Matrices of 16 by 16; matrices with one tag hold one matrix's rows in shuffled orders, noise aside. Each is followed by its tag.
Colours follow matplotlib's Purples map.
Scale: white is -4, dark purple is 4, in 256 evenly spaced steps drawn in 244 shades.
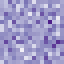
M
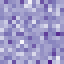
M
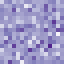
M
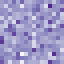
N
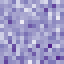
M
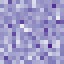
M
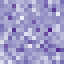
M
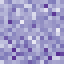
M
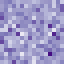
N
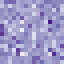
N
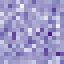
M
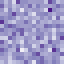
N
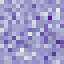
M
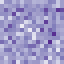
M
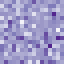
M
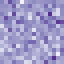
M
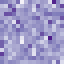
N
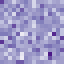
N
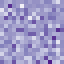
M
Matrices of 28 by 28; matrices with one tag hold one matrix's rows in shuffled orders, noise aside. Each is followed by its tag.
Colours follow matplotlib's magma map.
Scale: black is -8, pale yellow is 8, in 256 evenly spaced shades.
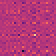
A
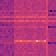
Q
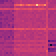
Q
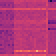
Q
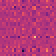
A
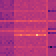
Q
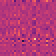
A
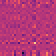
A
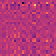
A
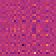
A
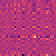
A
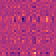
A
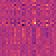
A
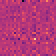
A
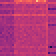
Q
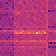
Q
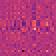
A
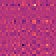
A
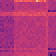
Q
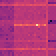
Q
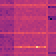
Q
